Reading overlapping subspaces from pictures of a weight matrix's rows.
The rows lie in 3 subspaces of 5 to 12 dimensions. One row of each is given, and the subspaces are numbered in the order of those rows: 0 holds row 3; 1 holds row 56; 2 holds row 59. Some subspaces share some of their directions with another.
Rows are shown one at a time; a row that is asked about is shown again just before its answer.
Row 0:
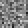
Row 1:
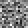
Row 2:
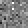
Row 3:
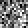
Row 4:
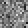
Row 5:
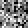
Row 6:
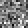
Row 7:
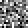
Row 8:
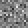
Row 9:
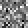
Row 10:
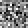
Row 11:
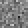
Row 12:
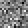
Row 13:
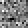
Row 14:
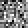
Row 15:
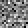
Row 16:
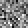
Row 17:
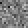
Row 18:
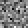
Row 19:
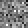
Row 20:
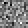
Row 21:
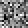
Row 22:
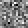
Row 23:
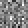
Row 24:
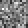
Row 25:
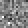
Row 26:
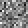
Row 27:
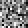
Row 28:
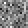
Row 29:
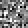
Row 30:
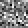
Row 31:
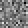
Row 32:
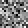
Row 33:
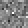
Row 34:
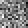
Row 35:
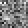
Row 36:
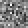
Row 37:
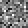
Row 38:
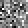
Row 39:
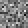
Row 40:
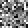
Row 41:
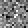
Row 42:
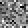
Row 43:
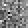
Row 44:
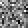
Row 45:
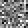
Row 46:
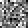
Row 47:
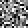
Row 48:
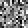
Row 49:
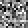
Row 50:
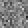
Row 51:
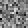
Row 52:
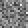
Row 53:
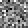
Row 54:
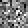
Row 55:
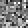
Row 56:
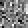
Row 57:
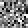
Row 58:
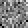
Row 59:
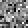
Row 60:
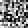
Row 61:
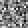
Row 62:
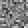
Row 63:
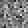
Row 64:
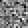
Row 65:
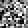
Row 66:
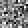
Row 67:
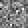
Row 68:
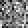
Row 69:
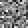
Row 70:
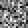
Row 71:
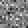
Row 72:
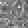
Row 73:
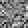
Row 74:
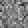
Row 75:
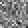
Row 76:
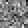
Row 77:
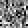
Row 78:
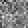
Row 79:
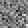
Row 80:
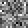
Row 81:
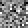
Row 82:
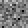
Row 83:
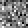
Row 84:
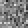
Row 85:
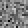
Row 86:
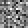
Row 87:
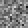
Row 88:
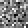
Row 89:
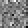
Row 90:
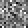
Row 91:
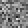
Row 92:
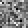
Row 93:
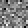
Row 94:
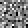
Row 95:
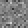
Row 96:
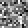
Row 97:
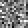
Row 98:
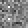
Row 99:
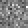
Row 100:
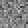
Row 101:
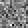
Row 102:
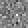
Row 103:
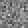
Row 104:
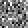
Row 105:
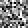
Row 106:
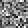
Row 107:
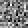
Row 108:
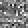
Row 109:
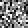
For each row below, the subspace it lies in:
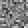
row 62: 1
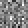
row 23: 2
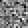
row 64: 2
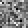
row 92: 2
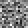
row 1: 2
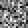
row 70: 1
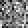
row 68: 1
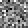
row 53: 2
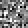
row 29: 1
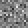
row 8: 2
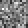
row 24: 1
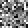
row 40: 1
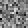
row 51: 2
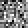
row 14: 2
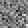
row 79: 1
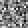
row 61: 1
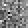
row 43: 1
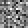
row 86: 2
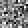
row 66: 1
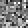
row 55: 2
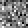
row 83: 2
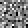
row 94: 1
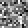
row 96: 1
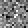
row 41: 2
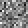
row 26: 2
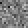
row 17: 2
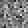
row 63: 1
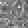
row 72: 1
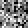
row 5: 1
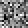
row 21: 2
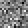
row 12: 2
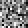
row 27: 1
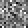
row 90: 2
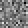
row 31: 2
